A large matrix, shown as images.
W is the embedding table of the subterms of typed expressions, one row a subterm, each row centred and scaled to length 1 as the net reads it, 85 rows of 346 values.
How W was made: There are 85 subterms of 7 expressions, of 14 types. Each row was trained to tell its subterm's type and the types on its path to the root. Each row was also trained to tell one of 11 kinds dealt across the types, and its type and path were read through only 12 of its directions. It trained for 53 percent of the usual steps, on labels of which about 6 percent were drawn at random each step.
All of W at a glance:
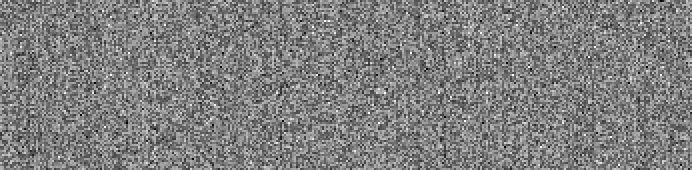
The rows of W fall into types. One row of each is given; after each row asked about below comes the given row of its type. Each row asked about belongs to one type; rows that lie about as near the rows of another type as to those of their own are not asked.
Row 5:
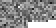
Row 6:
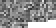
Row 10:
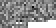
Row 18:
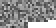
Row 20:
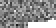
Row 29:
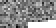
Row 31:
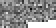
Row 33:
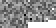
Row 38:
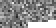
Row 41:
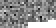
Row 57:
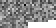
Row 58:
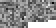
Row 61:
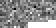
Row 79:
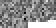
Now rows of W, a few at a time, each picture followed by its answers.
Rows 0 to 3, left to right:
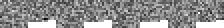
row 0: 29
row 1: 29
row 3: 79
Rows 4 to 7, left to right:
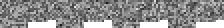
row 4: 29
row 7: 79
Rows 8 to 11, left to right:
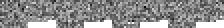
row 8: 61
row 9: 38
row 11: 61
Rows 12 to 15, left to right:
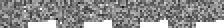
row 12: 10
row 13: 41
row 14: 10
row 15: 20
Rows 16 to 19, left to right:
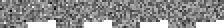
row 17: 41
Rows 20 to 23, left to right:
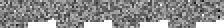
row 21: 58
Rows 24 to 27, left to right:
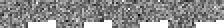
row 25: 58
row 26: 31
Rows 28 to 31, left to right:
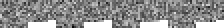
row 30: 10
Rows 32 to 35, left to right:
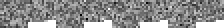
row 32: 10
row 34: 38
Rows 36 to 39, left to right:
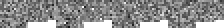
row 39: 38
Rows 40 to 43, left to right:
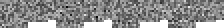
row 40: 58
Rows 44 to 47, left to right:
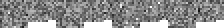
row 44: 58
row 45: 61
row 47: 31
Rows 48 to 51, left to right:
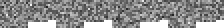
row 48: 57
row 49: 33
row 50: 18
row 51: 79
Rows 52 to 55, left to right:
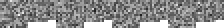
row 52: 20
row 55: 29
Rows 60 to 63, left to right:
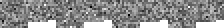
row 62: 20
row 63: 57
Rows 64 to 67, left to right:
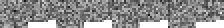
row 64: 33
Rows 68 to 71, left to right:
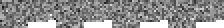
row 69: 5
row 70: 33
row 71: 18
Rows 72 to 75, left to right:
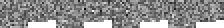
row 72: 58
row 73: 29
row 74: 18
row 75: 57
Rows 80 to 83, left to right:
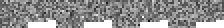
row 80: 18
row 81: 38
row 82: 61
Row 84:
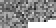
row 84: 38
